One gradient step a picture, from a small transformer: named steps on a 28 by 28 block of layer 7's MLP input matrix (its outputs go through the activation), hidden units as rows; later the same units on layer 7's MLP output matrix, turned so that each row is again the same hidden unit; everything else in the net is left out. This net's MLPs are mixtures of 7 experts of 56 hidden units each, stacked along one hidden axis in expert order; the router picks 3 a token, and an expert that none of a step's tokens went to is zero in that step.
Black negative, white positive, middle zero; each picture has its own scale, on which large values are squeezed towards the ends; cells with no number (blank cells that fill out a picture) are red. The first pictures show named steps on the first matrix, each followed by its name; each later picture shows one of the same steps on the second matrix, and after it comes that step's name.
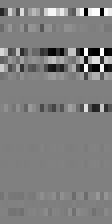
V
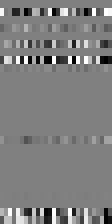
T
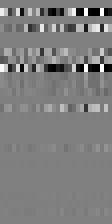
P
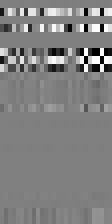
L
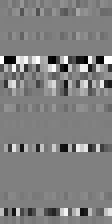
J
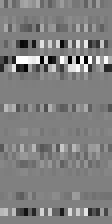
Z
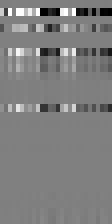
L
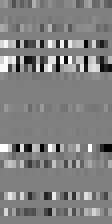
Z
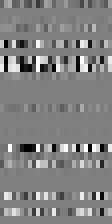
Z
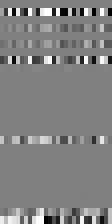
T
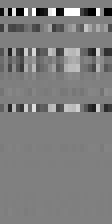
P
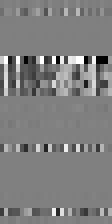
J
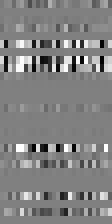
Z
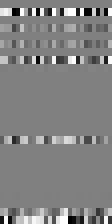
T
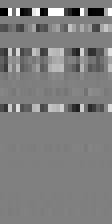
P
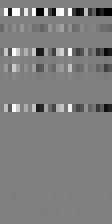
V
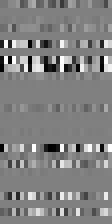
Z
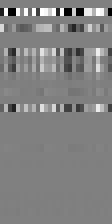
P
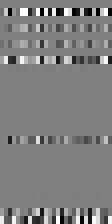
T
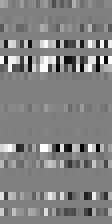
Z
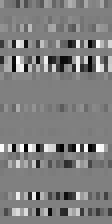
Z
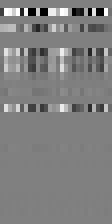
P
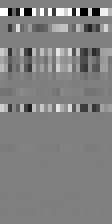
P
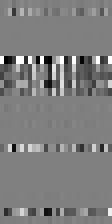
J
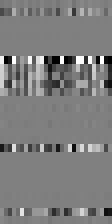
J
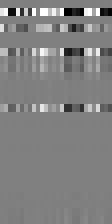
L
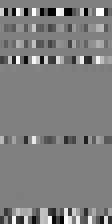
T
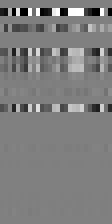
P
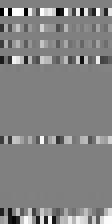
T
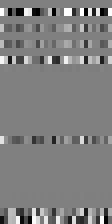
T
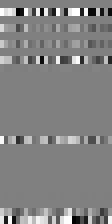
T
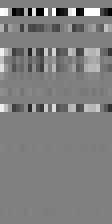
P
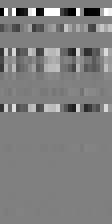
P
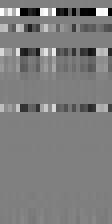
L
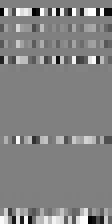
T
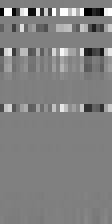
L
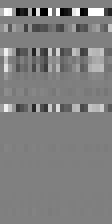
P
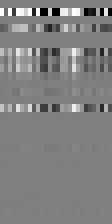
P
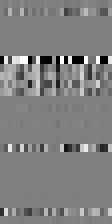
J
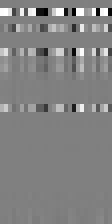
L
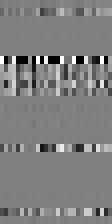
J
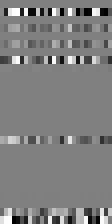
T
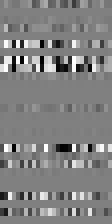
Z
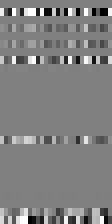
T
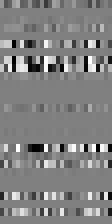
Z
